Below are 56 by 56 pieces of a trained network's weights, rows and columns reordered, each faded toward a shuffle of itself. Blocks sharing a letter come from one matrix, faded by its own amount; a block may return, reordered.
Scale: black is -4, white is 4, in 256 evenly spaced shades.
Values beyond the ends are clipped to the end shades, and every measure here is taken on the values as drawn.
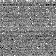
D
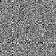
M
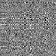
M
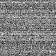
D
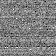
D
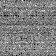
D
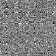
M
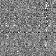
M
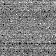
D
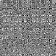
M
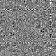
M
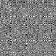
M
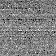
D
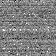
D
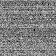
D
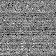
D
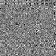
M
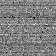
D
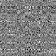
M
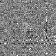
M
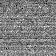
D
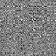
M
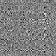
M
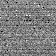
D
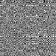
M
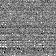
D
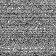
D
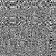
M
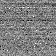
D
